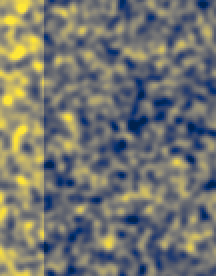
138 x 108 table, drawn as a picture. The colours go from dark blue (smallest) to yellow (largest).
Seam: vertical, 20% of the way across, the left part higher. Ninth with the highest average: top left. Mirror symmetry: none. Grain: blotchy.
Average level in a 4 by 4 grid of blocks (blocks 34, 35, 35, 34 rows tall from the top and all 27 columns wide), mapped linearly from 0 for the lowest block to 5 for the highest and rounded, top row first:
5 3 2 2 | 5 2 0 0 | 4 2 2 2 | 4 1 1 2
